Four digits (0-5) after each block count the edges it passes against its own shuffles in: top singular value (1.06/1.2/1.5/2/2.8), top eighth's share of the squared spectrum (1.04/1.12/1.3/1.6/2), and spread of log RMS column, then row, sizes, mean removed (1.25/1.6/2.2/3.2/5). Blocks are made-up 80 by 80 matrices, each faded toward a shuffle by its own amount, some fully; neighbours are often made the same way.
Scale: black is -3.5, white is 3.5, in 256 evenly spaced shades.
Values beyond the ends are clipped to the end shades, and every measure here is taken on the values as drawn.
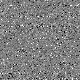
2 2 0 2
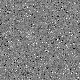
0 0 0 0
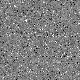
1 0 0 1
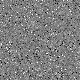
0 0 0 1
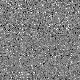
1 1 0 2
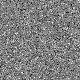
0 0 0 0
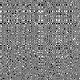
5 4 3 3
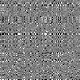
5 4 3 3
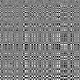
5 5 4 4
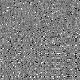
4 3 1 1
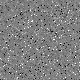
0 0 0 0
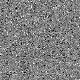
3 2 0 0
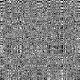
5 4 3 3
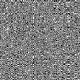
4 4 2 2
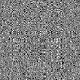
4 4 2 2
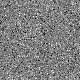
2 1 0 0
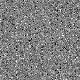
3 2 1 0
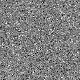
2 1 0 0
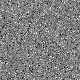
1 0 0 0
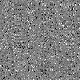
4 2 1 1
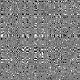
5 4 3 3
